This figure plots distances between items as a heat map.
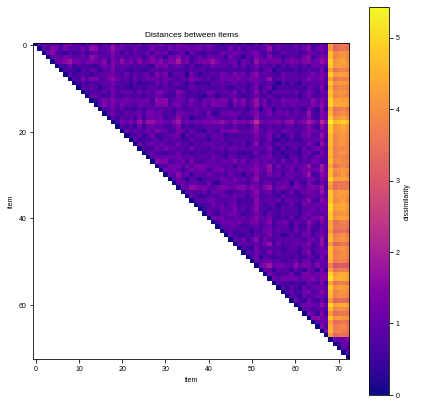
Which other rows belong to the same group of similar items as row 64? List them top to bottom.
0, 1, 2, 3, 4, 5, 6, 7, 8, 9, 10, 11, 12, 13, 14, 15, 16, 17, 18, 19, 20, 21, 22, 23, 24, 25, 26, 27, 28, 29, 30, 31, 32, 33, 34, 35, 36, 37, 38, 39, 40, 41, 42, 43, 44, 45, 46, 47, 48, 49, 50, 51, 52, 53, 54, 55, 56, 57, 58, 59, 60, 61, 62, 63, 65, 66, 67
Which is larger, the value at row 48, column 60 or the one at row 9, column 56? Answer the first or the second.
the first
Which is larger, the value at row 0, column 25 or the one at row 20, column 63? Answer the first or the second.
the second
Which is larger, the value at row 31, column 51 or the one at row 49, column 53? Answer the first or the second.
the first
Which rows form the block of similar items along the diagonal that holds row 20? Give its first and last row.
0 to 67
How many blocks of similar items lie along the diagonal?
2
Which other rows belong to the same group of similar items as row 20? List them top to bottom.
0, 1, 2, 3, 4, 5, 6, 7, 8, 9, 10, 11, 12, 13, 14, 15, 16, 17, 18, 19, 21, 22, 23, 24, 25, 26, 27, 28, 29, 30, 31, 32, 33, 34, 35, 36, 37, 38, 39, 40, 41, 42, 43, 44, 45, 46, 47, 48, 49, 50, 51, 52, 53, 54, 55, 56, 57, 58, 59, 60, 61, 62, 63, 64, 65, 66, 67
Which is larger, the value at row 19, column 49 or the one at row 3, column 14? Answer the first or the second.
the second
